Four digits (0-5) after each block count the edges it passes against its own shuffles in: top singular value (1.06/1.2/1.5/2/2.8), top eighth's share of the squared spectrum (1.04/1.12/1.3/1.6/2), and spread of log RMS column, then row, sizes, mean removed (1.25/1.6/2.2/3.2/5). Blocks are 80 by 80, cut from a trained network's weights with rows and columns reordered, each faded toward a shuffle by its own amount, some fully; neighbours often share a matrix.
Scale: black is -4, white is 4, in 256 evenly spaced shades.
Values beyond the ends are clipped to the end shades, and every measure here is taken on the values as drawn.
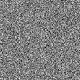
3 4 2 1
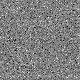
0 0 0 0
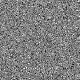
3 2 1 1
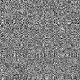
4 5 3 2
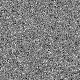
0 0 0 0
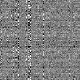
3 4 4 0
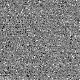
2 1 1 0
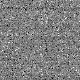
2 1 1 0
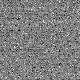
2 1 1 0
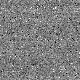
1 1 0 0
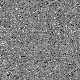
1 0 0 0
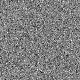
2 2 0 0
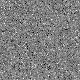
0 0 0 0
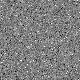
0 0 0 0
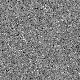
0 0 0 0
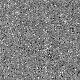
1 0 0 0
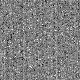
2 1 0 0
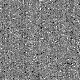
2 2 0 1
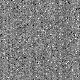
2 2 0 1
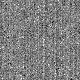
3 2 0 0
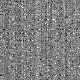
3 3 0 2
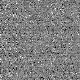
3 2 2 0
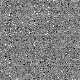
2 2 2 0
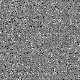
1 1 1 0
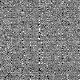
3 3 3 0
